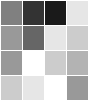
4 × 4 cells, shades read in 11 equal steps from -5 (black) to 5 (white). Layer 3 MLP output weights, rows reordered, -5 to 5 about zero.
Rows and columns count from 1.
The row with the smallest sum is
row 1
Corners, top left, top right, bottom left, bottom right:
0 4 3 1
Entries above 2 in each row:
1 2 2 3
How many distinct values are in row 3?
4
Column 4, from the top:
4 3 2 1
